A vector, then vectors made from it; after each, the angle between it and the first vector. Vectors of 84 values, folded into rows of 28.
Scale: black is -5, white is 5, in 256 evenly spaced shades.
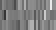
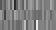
partly aligned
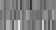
orthogonal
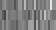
nearly parallel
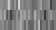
partly opposed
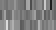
partly opposed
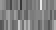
orthogonal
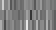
orthogonal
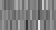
orthogonal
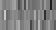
nearly opposite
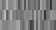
nearly opposite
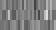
partly aligned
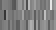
nearly parallel
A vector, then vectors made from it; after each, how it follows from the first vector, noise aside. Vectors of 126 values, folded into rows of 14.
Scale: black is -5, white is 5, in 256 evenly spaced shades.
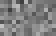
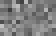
copied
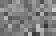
reversed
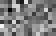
scaled up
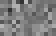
copied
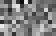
scaled up
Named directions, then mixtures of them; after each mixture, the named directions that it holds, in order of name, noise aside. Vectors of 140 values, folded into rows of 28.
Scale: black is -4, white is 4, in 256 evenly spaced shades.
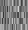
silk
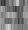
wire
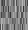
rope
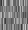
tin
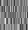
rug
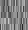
rope, rug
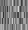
silk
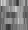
wire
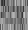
rope, wire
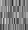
silk, tin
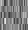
rug, tin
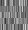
rope, tin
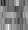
wire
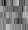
tin, wire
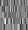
rug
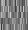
rope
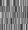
rug, tin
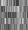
rug, wire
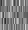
silk, tin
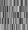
silk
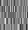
rug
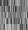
rug, wire
